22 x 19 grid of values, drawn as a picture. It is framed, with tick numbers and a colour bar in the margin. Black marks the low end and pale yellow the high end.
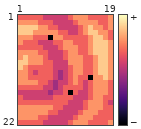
Odd rows or columns: none. Average level on the scale: 70%. Rings: centred on the middle left. Lone odd cells: 3, each lower than its neighbours. Ninth with the lowest average: bottom middle.
